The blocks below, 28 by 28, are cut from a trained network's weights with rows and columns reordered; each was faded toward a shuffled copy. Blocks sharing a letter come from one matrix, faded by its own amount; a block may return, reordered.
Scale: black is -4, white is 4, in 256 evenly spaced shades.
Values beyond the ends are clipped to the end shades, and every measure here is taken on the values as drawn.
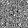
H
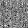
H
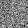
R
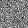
R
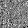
H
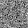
H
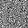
H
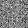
H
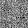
H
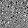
R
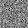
H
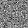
R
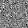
R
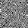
R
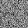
R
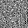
H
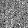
H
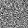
R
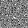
R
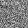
R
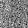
H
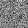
R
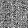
H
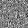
R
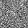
R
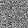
R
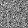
H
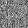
H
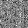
H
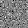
R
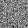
H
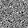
R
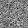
R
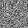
R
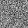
R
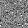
R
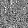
H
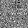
R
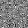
R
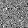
R
